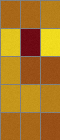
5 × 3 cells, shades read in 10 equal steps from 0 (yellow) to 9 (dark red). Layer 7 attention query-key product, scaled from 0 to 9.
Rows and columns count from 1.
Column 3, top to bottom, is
4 0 6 4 6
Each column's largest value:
5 9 6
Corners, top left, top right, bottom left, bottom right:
5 4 5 6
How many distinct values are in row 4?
2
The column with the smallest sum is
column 1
